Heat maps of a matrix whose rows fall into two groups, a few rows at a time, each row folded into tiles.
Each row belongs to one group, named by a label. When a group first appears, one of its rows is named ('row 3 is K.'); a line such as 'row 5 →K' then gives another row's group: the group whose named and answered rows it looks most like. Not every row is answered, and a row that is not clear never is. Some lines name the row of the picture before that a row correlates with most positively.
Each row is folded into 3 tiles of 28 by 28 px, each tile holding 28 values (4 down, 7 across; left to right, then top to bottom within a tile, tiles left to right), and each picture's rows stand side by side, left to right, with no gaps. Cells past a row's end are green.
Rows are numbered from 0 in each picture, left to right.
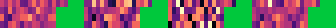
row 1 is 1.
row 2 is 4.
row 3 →1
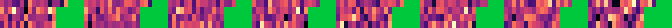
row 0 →4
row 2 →4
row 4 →4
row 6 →1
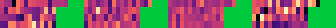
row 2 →4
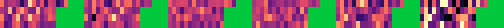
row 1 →1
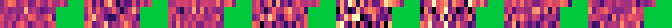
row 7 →4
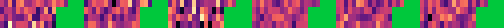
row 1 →1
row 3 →1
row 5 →1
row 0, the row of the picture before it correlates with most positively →5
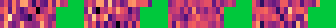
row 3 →4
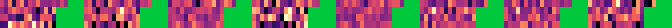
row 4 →1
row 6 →4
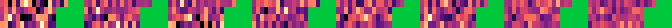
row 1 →4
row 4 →1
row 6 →1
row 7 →4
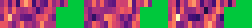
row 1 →1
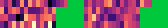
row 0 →4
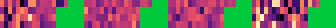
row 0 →1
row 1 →4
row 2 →1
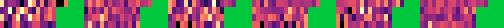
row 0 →1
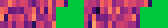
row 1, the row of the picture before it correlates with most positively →4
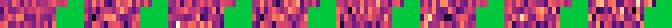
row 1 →1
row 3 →1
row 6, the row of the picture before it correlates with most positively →0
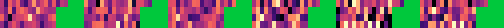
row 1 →4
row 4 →4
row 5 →4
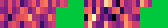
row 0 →1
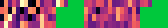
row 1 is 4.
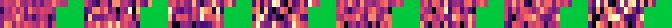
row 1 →4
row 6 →1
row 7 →1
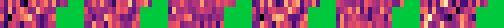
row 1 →1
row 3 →1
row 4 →4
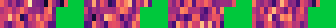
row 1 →1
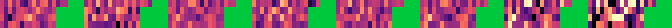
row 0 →1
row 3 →1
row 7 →1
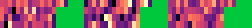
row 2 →1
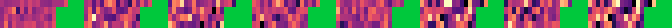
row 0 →4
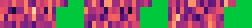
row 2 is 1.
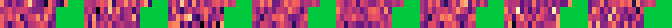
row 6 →4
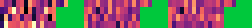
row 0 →4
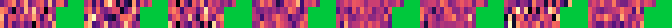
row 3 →1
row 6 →4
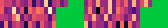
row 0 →4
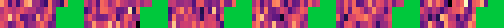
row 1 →4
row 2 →4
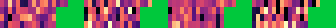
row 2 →4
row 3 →4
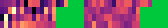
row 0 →4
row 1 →1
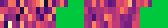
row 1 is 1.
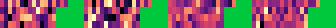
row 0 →1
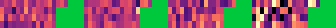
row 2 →4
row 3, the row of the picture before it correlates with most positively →1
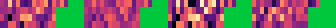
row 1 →1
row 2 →1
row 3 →1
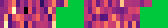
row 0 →4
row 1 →4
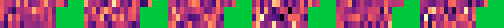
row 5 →4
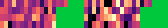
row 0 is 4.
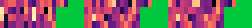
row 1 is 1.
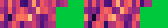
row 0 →1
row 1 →1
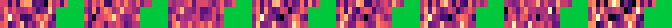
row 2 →4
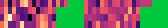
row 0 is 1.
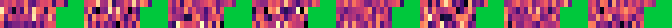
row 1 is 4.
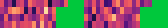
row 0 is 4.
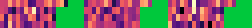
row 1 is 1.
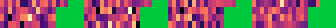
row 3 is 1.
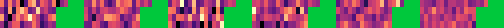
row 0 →1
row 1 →1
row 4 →1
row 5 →4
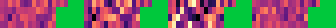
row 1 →1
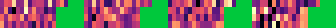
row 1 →1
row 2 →1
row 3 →4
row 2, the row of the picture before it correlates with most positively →0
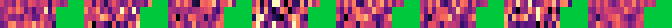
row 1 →4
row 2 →1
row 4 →1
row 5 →1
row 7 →1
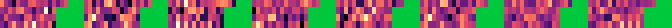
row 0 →4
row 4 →1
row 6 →1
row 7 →4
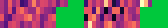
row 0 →1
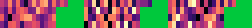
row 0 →1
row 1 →4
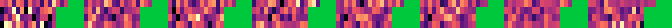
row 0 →4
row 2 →1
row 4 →1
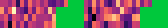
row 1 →1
